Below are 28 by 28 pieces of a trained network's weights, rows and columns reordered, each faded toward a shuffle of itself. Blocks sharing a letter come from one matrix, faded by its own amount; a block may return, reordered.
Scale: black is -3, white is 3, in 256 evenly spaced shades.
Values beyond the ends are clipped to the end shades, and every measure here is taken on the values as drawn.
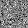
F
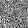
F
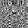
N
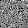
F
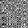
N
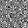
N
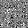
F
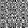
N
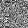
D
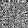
D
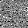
F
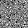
F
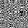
N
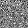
F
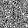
F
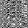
N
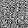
D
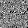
F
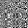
N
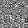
N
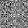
D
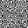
N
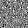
F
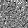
F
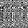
N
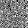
D
